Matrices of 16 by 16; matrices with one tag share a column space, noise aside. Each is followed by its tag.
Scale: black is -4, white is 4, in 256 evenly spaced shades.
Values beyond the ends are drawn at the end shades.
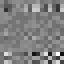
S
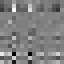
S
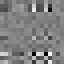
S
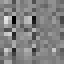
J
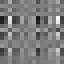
J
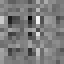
J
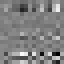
S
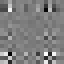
S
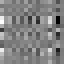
J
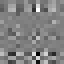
S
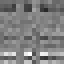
S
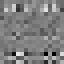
S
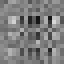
J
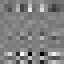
S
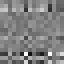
S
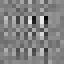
J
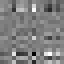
S
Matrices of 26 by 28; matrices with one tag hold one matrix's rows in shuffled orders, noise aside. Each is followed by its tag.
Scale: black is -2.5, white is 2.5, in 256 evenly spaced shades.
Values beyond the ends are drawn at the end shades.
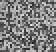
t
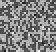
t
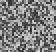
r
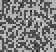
r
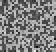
r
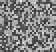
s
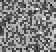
r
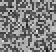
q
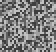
r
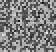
t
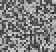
r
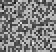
s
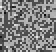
s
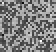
s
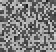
t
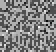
t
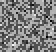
r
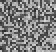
s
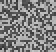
q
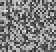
t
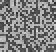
t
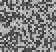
q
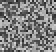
q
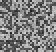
q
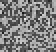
q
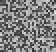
s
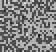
s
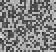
r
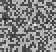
q
